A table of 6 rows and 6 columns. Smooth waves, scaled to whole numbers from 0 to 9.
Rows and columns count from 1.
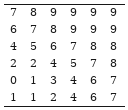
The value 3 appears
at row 5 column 3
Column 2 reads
8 7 5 2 1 1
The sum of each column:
20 24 32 38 45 48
